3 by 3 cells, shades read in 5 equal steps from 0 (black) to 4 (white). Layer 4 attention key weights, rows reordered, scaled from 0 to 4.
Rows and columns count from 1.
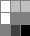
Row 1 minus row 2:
0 1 1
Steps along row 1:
down same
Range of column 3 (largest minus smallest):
3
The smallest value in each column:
2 1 0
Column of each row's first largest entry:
1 1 1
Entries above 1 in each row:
3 3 1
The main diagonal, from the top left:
4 2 0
